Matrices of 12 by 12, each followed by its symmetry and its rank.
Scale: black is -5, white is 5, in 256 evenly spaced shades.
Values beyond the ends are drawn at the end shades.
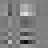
neither, rank one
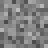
neither, full rank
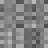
neither, rank two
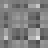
symmetric, rank one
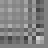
symmetric, rank one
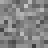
neither, full rank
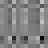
neither, rank one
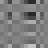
neither, rank one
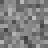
neither, full rank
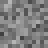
neither, full rank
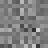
neither, rank two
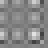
symmetric, rank one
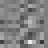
neither, rank two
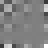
symmetric, rank one
